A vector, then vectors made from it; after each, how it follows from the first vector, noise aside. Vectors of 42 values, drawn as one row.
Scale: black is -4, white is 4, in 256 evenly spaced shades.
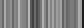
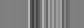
partly zeroed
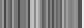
negated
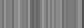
shrunk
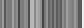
negated
